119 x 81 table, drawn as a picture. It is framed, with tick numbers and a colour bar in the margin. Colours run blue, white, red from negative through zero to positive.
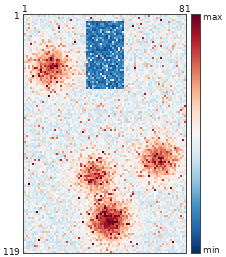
Four bumps rise from the field. The top middle is the ninth with the lowest average. The bottom middle is the ninth with the highest average. An odd patch, lower than its surroundings, sits in the top middle.
